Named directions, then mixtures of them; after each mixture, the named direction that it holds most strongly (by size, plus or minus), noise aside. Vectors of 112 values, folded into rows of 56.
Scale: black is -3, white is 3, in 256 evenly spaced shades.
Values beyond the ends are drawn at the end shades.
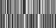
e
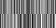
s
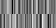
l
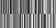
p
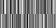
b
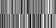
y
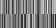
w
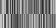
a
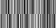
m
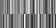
p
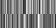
e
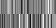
y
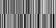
w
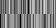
p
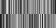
a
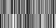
s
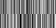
s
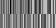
p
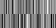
w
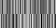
s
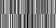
b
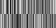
a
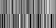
y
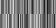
m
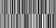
l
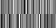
m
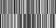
s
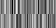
l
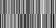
s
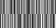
s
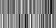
y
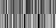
e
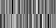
l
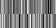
y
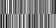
w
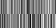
y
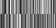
a
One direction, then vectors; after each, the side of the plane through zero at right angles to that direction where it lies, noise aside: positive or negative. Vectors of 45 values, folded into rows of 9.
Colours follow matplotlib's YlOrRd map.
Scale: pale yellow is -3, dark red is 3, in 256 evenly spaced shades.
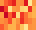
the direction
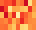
positive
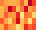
negative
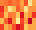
positive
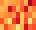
negative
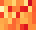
negative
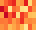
positive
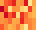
positive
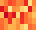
positive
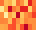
negative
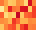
negative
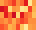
positive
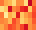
negative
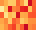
negative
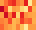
positive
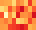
negative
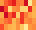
positive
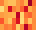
negative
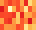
positive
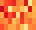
positive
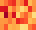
positive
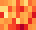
negative
